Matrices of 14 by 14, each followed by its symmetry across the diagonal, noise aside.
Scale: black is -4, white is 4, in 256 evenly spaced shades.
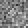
symmetric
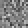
neither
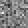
neither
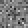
symmetric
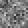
symmetric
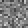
neither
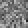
neither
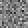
neither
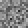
symmetric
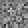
symmetric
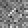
symmetric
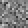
neither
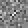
symmetric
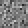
neither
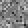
symmetric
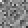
symmetric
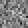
neither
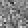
neither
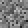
symmetric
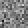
neither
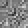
symmetric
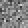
symmetric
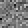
neither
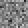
neither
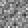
symmetric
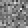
neither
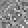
symmetric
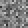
neither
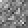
symmetric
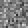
neither
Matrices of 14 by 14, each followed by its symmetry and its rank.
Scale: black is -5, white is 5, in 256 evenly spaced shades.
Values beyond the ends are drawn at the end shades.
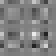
symmetric, rank one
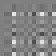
symmetric, rank one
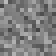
antisymmetric, full rank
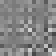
symmetric, rank three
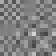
symmetric, rank two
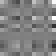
neither, rank one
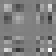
symmetric, rank one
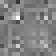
symmetric, rank three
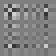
symmetric, rank one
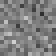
antisymmetric, full rank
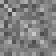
symmetric, rank three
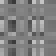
neither, rank one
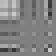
symmetric, rank one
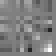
symmetric, rank two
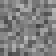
antisymmetric, full rank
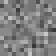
antisymmetric, full rank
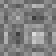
symmetric, rank two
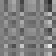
neither, rank one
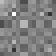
symmetric, rank two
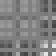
symmetric, rank one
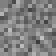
antisymmetric, full rank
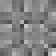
symmetric, rank two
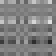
neither, rank one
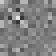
symmetric, rank three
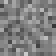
antisymmetric, full rank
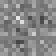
symmetric, rank three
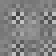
symmetric, rank two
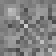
symmetric, rank three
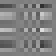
neither, rank one
